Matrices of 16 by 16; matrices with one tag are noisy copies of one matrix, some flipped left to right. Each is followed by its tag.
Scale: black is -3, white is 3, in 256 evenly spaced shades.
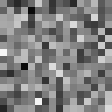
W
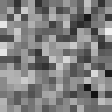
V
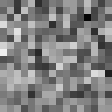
V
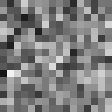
V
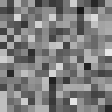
W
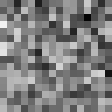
V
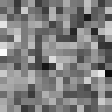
V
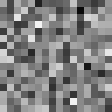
W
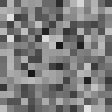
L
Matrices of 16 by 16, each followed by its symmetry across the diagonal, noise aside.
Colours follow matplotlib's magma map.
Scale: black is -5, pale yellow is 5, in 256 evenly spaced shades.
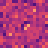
symmetric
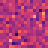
antisymmetric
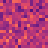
antisymmetric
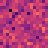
symmetric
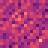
symmetric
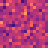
antisymmetric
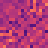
symmetric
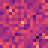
symmetric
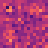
symmetric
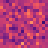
antisymmetric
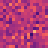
antisymmetric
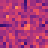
symmetric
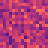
antisymmetric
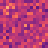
symmetric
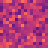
antisymmetric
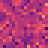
antisymmetric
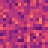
antisymmetric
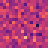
antisymmetric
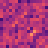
symmetric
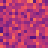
antisymmetric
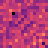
symmetric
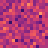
symmetric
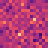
symmetric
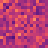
symmetric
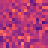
antisymmetric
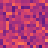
antisymmetric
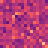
symmetric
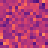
antisymmetric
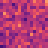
antisymmetric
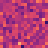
symmetric
